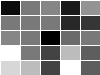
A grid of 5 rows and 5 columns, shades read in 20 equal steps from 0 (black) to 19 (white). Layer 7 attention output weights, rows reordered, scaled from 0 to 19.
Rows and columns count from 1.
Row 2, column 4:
3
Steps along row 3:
down down up up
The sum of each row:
33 34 36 54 61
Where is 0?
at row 3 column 3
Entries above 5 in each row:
3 3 4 4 4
